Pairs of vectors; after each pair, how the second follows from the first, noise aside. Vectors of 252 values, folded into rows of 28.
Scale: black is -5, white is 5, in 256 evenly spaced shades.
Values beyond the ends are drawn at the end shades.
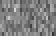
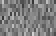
shuffled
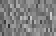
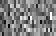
scaled up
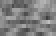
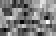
scaled up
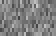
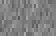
shrunk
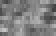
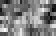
scaled up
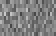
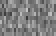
sign-scrambled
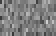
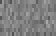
shrunk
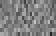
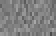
shrunk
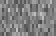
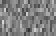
shuffled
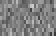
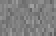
shrunk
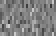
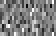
scaled up
